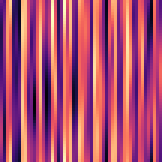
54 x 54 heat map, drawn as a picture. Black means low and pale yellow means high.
Upright stripes repeat 11 times across the table. Streaks run downward. No overall slope runs across the table. Overall the values sit about 50% of the way up the scale.
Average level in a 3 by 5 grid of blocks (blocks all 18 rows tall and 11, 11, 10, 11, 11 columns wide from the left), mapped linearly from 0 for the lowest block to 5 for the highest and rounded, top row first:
1 4 4 4 0 / 0 1 2 4 2 / 1 1 4 5 1
